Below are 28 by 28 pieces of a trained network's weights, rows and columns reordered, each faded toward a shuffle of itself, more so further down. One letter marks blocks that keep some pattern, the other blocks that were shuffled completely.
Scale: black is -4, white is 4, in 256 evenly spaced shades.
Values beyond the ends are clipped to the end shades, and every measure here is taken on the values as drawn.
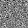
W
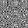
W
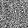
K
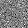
K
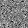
K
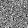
K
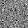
W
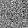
W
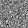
K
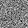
K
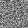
W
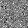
K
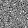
K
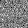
K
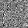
W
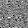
W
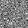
W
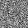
K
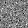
K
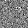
W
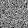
K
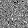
W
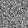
W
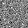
K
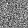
K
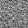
W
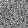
K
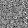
W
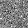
K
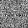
W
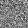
K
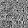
W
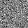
K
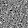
K
